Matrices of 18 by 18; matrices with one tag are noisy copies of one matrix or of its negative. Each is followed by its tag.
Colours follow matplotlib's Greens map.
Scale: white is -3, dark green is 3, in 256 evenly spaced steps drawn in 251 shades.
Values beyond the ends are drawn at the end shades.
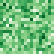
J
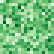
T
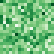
T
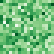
T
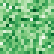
J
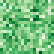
J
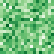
J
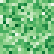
T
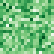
J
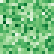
T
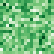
J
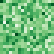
T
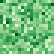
T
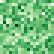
T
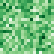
J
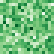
T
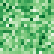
J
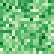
J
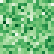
T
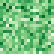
J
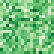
J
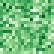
J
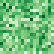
J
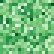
T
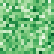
J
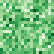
J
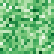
J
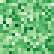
T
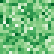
T
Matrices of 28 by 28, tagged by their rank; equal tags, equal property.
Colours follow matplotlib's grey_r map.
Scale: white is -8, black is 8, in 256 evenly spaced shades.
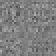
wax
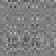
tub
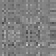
tub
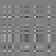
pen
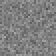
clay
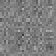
wax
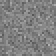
clay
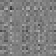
tub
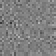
wax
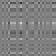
pen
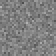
clay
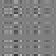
pen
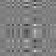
pen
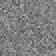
clay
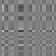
pen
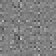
wax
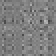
tub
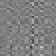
tub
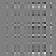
pen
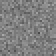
clay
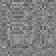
wax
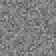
clay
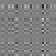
pen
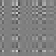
pen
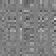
tub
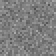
clay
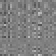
tub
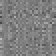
wax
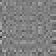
tub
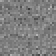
wax
